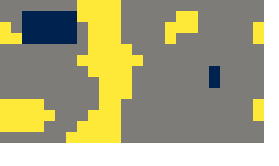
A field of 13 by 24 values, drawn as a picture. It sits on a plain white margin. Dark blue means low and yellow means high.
Roughest part: top left. Odd patch: lower, in the top left. Ninth with the lowest average: top left.
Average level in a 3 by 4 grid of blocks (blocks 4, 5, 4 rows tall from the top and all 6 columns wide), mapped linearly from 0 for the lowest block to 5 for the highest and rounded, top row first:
0432 | 2522 | 5522
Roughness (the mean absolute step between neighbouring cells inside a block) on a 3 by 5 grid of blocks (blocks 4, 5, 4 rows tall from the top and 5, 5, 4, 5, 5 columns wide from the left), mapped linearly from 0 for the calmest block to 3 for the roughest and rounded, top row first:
3 3 1 3 1 / 0 2 2 0 1 / 2 2 1 0 1
